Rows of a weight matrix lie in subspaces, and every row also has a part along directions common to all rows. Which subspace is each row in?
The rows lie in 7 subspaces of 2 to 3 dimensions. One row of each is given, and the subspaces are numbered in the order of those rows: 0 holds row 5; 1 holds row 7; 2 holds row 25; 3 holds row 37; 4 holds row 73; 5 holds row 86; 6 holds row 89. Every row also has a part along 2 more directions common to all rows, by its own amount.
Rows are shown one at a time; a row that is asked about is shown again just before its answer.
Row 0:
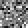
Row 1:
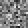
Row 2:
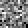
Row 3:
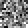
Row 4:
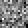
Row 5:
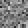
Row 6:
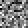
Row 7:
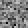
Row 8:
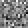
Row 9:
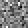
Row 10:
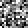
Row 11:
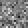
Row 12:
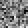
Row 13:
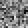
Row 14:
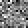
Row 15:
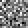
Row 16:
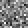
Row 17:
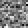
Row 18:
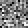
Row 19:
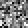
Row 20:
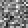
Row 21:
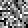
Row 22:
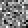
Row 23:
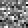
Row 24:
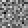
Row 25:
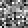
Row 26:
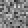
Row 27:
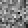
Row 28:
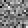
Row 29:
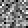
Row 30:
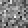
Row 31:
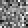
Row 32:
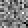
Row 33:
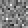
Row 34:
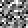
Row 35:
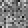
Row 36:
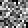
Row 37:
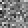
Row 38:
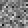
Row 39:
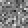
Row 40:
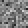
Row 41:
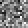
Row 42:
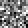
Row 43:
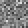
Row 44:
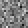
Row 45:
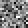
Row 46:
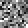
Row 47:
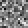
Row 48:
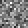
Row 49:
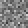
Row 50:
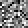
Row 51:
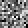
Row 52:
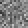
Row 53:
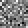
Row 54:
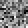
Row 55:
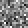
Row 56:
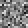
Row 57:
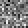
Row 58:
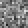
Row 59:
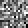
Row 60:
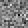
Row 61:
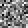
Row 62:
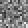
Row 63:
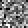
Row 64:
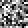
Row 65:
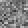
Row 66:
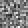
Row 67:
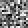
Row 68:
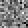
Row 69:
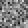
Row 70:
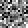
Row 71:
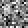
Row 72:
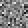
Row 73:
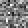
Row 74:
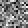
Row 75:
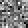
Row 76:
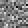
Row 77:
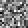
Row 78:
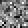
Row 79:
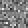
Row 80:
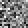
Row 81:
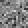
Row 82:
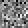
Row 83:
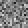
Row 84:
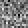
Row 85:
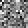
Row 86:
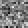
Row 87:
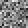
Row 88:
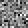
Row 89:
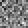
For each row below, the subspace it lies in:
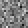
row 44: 2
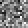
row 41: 3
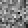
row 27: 3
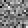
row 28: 0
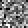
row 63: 3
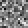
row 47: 6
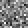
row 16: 6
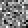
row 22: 1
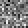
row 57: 4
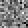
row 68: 0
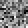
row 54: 2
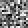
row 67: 0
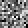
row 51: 0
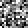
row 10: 2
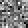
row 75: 2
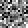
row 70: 3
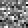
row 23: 5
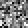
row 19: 1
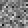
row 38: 5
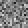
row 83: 6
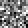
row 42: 6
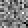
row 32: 0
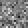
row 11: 5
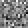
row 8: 4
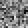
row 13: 2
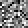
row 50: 4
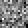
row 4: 3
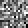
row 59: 1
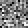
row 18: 4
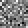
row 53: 6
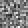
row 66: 0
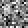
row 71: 5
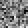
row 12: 2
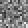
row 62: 3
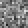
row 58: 2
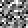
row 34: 0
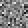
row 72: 6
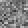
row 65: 1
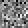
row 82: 4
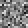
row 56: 6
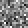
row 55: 6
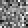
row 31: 2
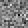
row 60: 4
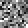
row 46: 4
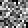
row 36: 5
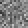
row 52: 3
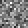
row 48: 1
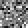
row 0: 4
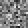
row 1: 0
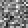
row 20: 5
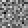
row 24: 6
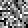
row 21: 6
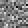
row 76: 5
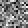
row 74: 5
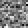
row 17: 5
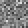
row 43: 4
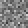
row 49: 0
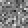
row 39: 1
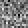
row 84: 4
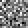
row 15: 6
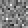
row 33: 4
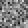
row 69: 1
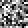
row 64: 5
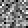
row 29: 1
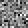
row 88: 4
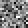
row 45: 5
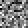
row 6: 0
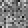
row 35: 2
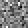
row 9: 2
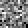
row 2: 3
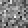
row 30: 3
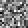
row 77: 0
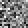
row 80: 3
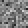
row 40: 1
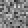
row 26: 0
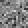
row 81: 1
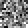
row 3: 6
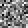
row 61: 6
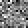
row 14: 3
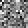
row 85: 3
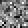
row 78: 1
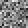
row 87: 5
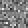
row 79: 1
